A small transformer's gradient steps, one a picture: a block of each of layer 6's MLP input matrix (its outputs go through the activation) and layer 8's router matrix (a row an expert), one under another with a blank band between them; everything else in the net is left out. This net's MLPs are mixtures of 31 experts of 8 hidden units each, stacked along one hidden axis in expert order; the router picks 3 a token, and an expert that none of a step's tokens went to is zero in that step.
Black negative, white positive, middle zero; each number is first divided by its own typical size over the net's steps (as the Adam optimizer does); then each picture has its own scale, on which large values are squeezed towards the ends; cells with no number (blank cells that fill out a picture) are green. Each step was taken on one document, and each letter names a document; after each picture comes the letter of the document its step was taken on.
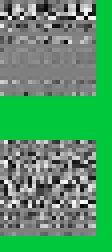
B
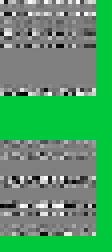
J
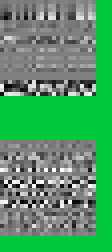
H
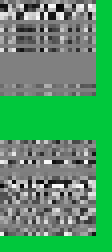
B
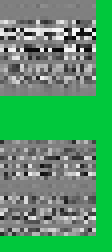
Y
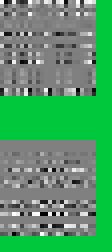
J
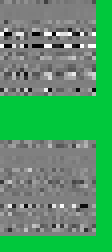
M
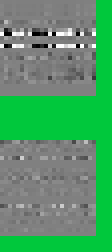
M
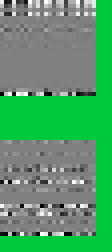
J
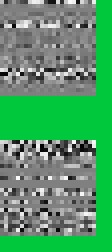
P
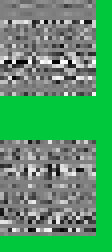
Y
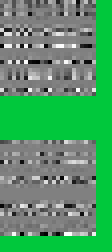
J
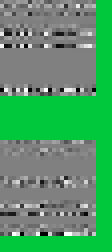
J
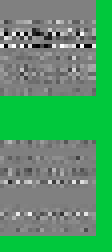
M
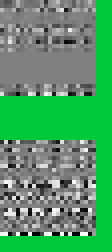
B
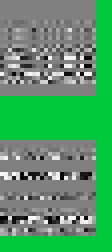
Y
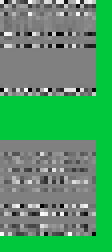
J
